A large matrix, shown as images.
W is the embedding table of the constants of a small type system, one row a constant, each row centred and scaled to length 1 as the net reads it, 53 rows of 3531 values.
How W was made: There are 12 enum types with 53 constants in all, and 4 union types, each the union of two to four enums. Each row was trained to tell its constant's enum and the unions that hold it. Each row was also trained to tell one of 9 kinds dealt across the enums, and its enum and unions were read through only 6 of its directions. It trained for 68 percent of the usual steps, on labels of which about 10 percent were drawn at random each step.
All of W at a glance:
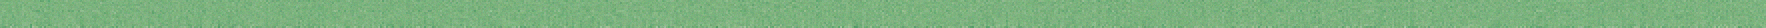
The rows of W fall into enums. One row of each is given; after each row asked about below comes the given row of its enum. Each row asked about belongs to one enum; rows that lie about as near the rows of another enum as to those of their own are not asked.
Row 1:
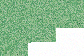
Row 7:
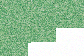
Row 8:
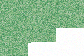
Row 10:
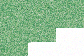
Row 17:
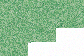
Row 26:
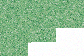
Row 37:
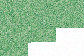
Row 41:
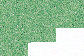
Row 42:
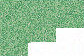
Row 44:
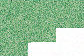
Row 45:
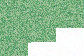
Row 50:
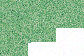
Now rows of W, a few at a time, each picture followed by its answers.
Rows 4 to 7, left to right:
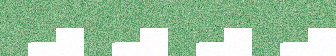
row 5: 8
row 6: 7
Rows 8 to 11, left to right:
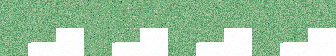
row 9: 26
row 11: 17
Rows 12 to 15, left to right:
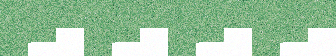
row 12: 50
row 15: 44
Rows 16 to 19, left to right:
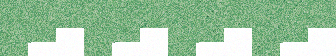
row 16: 45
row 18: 10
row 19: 8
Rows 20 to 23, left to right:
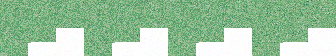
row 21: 8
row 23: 17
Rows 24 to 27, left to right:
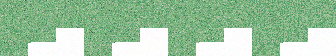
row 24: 37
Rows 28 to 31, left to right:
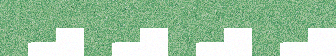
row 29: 10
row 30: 8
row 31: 45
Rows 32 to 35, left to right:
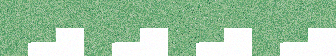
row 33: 42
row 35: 45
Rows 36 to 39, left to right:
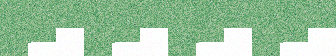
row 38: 42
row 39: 17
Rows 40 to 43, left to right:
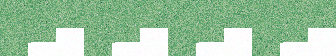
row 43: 45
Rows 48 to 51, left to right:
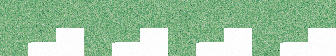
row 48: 41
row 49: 17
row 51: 41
